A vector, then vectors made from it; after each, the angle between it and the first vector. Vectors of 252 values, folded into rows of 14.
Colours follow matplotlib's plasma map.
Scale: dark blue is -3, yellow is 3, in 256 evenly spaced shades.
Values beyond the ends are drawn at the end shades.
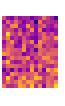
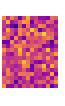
orthogonal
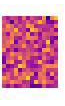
orthogonal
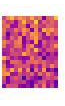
nearly opposite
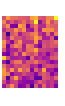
nearly opposite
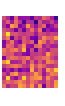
nearly parallel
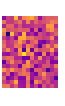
partly opposed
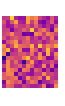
orthogonal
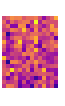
nearly opposite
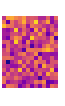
partly opposed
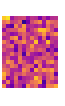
orthogonal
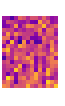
partly aligned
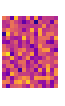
partly aligned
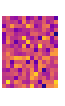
partly aligned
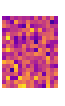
partly aligned
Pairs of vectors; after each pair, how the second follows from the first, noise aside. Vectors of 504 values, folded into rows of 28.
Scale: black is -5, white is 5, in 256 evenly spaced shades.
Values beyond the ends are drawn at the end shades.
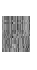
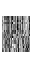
scaled up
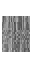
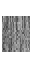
negated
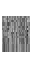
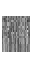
negated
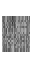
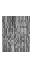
copied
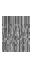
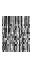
scaled up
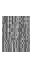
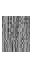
negated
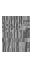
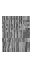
copied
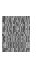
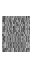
copied
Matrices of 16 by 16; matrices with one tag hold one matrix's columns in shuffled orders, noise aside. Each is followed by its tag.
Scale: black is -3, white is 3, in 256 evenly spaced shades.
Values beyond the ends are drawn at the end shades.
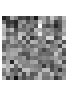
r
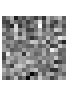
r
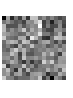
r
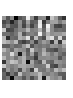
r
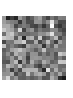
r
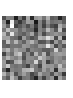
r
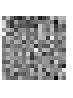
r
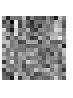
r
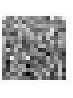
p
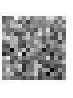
p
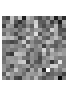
r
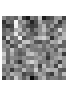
r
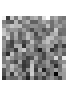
p
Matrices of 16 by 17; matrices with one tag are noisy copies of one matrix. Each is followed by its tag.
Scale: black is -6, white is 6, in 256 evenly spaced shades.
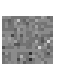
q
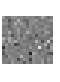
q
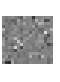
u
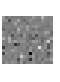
q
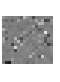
u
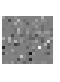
q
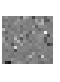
u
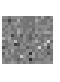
q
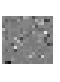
u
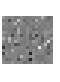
q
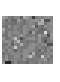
u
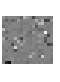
u
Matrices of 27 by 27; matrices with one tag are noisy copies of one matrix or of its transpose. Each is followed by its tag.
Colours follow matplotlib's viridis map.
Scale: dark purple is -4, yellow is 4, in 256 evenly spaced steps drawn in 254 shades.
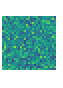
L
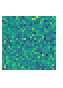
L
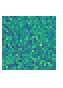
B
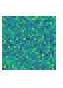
L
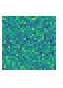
L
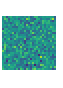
L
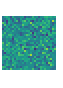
B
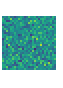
B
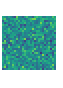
L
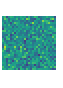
L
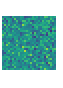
B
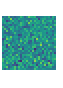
B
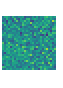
B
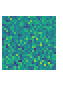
B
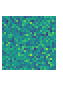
B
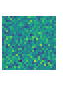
B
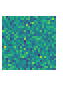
L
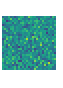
B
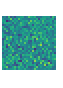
B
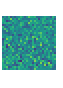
B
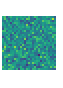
L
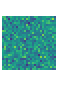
L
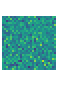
B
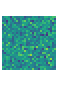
B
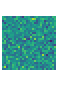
L
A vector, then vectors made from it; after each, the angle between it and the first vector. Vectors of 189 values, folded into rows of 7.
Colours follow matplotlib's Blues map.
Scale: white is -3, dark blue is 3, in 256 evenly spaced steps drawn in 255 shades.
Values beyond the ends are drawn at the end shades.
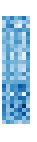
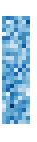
orthogonal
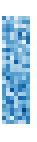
partly aligned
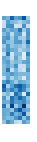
nearly parallel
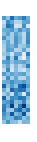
nearly parallel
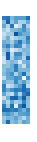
partly aligned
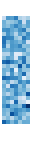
orthogonal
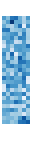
partly opposed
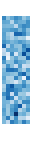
orthogonal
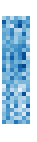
nearly opposite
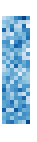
partly aligned
